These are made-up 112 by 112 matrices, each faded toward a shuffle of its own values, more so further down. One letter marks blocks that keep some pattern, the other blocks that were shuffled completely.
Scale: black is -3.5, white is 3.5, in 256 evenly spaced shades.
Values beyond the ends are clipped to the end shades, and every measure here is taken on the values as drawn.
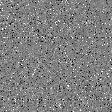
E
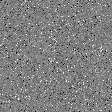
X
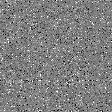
E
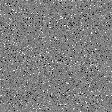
E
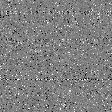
E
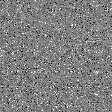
E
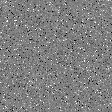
X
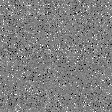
E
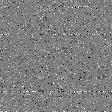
E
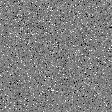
X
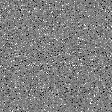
E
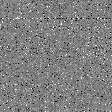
E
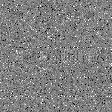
E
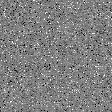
E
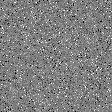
X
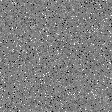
X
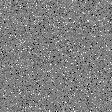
X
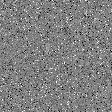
X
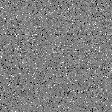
E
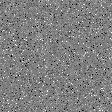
X
